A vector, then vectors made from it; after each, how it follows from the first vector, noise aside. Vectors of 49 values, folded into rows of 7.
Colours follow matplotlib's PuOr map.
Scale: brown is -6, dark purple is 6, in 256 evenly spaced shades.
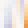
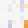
partly zeroed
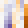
scaled up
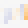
partly zeroed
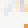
partly zeroed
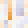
wrapped around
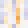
wrapped around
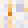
wrapped around
